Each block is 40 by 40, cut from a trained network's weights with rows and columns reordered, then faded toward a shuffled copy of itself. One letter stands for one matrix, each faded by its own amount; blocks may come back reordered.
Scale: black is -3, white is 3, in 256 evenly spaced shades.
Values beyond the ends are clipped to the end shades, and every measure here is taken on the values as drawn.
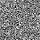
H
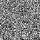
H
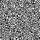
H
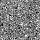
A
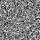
H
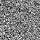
H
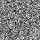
H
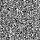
A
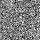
A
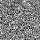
H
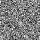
H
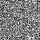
A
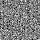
A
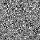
H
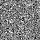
A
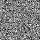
H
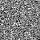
H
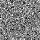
H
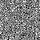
A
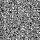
A
